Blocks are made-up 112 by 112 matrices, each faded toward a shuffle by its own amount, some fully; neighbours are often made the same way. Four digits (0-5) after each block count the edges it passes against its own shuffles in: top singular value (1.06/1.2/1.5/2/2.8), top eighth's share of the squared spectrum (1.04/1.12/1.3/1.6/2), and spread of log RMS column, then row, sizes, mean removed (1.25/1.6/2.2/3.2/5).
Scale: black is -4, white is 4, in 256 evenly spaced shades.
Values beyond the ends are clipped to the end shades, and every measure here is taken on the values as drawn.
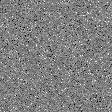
0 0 0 0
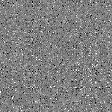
4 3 1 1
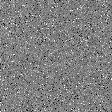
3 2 0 1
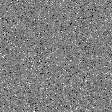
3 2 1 0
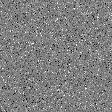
2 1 0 0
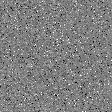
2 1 0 0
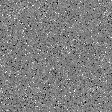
2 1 0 0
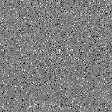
4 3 2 2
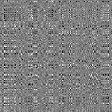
5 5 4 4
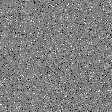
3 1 0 0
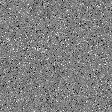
2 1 0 0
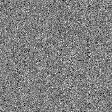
0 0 2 0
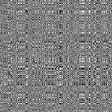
5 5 4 4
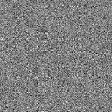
4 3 2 2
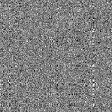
4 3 2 2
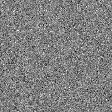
3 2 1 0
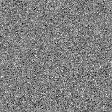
3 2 1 1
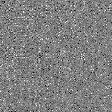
4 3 1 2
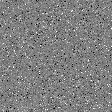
0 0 0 0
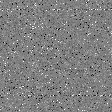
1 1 0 1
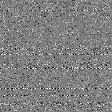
2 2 0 3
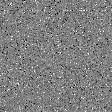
1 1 0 1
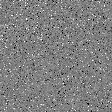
0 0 0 0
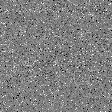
1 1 0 2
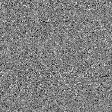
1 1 0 3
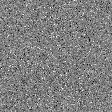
2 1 0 0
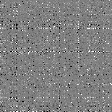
4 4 2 3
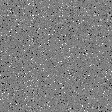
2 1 1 0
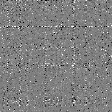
4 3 2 2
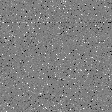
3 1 0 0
